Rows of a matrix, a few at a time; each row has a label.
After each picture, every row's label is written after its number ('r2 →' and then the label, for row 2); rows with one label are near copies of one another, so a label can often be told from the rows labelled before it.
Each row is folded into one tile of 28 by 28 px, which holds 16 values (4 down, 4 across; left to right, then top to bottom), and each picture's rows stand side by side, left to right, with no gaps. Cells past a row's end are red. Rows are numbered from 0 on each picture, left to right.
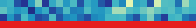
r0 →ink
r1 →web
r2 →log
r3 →ink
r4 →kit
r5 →kit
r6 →kit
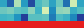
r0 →kit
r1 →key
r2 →kit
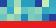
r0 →key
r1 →kit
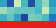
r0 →kit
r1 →key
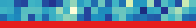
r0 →ink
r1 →ink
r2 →key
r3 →log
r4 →kit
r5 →web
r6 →kit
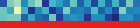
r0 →key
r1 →web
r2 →log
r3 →log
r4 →log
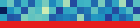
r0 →web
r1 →key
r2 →web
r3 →log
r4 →web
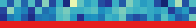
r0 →log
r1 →log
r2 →kit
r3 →ink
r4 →kit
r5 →ink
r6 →web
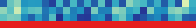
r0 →key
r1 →ink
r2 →log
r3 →log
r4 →kit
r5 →log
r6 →kit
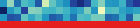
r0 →web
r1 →kit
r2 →ink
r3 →key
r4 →ink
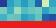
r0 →key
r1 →kit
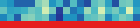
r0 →ink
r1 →key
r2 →log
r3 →key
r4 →key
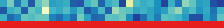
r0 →web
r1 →key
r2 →ink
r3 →web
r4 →kit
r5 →ink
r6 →kit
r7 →ink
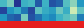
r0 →web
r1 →log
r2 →key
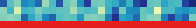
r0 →key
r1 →kit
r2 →key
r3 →key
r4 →log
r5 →key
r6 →ink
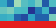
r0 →kit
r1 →web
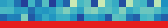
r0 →ink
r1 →log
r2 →kit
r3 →kit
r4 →kit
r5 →kit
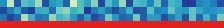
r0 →web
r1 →web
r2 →kit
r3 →web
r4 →web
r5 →log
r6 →ink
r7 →ink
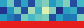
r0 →web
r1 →key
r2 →web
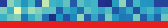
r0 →key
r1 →kit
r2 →web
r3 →ink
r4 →web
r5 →ink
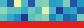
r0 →kit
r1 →key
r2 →web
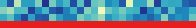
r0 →kit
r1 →web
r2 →web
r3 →key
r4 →kit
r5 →web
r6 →ink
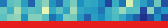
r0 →key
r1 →key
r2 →key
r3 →ink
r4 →kit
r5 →log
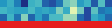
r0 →ink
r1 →ink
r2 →key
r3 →log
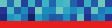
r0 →log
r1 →log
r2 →ink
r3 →log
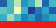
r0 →key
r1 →web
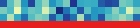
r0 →key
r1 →key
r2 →web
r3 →ink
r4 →key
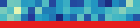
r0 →key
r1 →log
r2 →ink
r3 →ink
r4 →kit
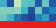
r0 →kit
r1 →log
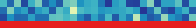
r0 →log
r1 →web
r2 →key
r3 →ink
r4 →ink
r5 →web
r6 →web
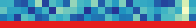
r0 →ink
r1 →web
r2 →kit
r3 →web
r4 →web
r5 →ink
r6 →key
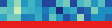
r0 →key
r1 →ink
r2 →web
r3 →log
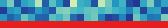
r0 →web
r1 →web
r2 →kit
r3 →kit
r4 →ink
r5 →web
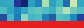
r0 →ink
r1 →kit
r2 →kit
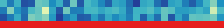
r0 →log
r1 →key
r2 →log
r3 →ink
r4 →ink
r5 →ink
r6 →ink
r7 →key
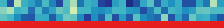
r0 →kit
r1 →log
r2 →key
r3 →ink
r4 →ink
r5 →web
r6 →ink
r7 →kit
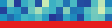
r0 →web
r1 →kit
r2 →log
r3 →key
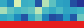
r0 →kit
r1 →kit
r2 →ink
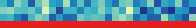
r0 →kit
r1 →key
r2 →web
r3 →key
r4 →key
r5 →web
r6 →web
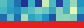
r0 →ink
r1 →kit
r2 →key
